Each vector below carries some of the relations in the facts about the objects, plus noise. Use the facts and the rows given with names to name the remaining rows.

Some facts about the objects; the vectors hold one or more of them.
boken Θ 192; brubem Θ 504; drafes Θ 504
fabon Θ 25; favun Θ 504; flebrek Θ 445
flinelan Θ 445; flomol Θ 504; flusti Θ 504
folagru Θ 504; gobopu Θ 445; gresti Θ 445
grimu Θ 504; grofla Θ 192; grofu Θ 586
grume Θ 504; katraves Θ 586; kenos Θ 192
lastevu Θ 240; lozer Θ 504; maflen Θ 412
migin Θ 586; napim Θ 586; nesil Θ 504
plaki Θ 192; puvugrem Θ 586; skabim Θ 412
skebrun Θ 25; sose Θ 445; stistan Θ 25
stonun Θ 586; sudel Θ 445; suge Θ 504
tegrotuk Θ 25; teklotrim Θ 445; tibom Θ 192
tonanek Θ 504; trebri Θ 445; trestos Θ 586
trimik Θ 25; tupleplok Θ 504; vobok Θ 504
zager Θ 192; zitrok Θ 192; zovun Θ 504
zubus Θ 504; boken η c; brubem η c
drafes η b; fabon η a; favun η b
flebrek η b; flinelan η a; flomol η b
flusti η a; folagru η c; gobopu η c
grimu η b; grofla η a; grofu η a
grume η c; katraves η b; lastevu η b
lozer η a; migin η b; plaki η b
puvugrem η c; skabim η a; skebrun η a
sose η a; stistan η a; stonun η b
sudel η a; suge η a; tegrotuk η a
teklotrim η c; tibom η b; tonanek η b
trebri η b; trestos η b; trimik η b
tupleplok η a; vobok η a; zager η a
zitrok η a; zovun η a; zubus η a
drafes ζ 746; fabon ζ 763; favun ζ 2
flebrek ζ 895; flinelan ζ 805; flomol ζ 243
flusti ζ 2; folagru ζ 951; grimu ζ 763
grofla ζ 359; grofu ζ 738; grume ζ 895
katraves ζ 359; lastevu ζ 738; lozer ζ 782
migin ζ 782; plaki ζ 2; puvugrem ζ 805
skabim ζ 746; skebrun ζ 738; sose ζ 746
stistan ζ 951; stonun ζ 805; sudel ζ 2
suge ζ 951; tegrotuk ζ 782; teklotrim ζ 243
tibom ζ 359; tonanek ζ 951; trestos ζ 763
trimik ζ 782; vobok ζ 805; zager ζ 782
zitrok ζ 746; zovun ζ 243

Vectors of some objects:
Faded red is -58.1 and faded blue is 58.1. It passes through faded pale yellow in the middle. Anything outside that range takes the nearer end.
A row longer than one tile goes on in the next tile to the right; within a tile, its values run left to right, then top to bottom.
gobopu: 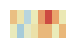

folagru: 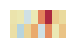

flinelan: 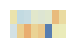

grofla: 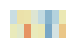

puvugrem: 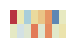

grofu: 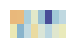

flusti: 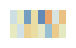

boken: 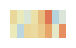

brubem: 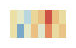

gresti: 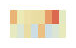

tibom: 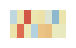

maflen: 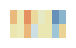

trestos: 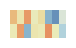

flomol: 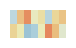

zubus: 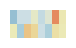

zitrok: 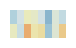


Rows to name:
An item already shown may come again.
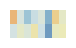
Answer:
fabon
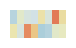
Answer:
suge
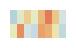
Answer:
flebrek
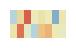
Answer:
tibom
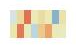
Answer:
tibom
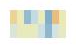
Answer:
tegrotuk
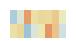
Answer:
drafes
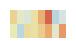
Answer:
boken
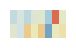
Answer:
sose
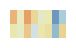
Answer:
maflen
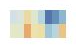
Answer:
skabim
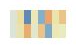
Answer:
sudel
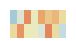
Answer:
tonanek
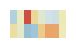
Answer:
lastevu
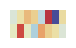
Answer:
plaki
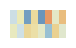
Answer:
flusti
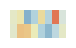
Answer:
stistan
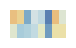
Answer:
skebrun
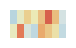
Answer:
flebrek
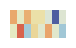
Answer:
stonun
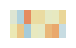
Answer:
grimu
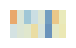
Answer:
fabon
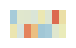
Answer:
suge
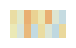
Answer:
kenos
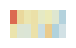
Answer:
napim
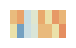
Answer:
teklotrim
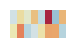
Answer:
favun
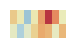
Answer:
gobopu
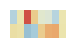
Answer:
lastevu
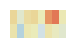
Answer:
nesil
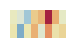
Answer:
grume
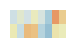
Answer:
lozer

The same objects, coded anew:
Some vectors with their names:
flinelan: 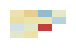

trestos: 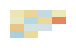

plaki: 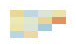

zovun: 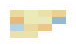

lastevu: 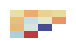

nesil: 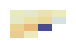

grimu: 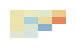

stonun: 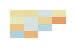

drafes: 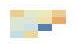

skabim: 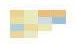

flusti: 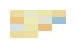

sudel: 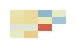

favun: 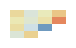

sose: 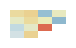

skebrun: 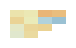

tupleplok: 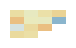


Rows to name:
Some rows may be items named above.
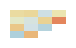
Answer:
stonun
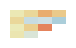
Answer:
fabon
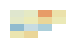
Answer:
brubem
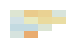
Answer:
puvugrem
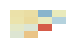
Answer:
sudel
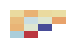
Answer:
lastevu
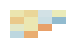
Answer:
grofu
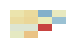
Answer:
sudel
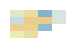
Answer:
gresti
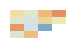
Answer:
trimik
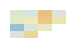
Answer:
boken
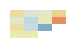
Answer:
tonanek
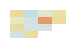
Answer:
tibom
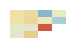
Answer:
sudel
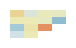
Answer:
zitrok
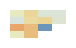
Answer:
napim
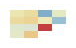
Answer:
sudel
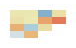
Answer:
flebrek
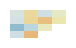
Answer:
teklotrim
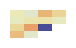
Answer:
maflen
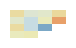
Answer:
tonanek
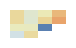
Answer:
flomol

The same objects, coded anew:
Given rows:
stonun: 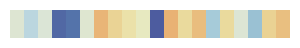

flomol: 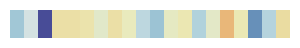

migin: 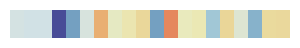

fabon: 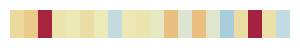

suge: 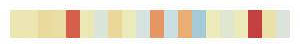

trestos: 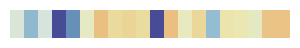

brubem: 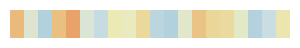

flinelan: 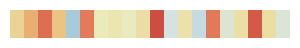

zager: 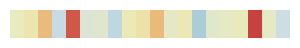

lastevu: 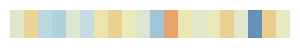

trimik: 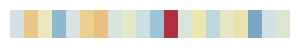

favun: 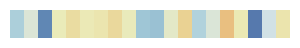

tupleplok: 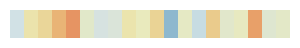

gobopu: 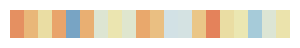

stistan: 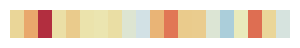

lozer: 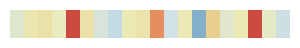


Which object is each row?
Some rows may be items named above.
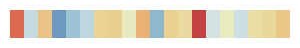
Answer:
puvugrem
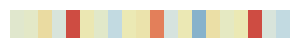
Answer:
lozer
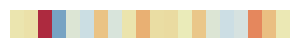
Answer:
grofu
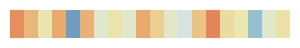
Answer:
gobopu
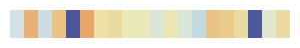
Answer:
trebri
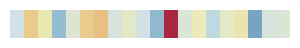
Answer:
trimik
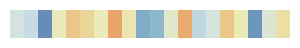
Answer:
drafes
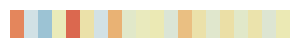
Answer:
folagru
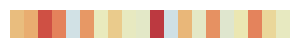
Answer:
sose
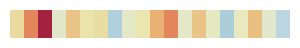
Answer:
skebrun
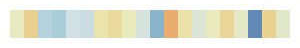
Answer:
lastevu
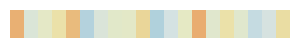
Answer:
boken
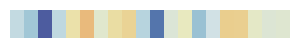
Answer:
grimu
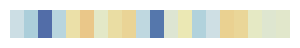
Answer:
grimu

